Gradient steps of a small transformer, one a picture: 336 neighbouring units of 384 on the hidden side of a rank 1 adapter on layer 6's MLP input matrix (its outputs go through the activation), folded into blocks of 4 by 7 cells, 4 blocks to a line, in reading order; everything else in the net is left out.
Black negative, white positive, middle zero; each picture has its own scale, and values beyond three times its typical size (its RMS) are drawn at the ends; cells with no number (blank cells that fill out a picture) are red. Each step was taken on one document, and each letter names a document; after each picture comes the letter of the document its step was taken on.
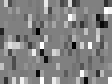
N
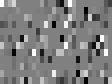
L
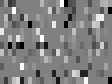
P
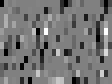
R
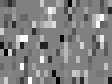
P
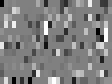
R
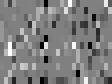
N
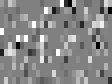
P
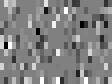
N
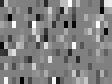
R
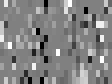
N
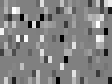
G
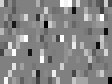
G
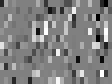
R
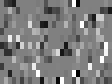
N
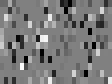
L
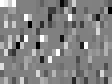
L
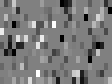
P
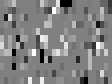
L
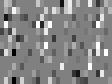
G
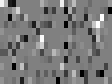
P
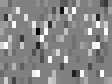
R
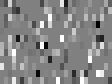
P
